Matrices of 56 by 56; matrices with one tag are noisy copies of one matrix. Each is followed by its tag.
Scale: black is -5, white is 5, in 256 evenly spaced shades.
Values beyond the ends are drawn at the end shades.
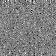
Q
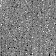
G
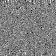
Q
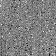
G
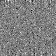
Q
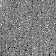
G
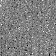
G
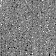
G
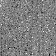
G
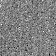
G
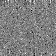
Q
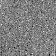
G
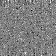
Q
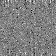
Q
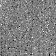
G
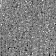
G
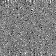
Q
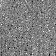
G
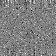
Q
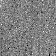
G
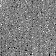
G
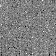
G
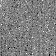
G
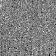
G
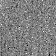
G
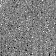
G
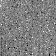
G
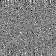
Q
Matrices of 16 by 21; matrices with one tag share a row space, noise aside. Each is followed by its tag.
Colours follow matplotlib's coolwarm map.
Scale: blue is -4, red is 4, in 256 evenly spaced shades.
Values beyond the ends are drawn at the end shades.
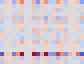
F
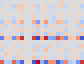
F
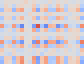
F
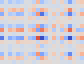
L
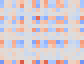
F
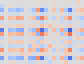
L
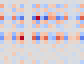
F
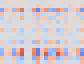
F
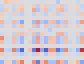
F
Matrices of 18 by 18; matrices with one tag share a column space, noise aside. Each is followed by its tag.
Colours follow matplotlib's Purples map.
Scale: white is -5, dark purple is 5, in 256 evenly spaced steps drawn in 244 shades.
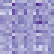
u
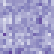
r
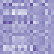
u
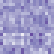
r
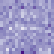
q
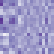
r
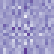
q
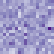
q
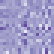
q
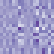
q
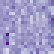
r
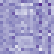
u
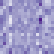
r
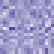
q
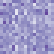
u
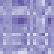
r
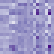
u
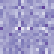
q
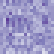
r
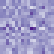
q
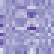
q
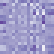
u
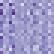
u
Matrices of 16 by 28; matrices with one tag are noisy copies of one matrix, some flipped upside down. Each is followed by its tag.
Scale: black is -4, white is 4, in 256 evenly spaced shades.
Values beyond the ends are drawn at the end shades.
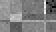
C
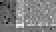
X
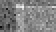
X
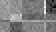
C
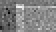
X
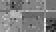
C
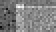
X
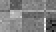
C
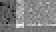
X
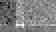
X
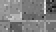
C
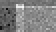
X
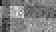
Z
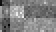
Z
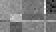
C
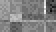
C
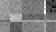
C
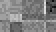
C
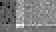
X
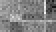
C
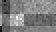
Z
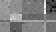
C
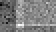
X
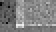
X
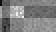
Z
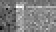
X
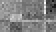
C
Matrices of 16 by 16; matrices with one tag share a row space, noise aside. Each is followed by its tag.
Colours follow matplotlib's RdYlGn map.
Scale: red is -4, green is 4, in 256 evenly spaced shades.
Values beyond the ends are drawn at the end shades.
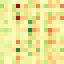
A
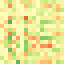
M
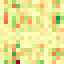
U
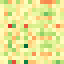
M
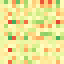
M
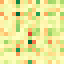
A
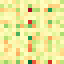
A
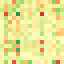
U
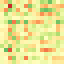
M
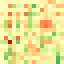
M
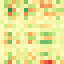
M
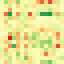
M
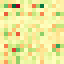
U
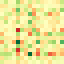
A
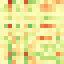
M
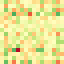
U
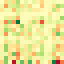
U
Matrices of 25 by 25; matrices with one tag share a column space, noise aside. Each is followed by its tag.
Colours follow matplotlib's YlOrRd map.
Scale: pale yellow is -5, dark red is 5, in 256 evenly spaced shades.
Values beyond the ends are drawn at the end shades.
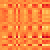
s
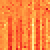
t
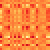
s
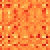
s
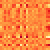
s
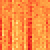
t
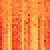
t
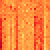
t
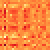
s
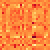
s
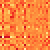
s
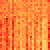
t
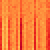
t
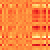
s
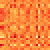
s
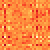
s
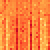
t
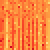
t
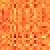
s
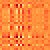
s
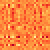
s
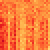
t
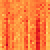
t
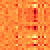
s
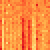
t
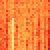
t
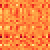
s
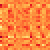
s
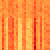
t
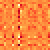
s
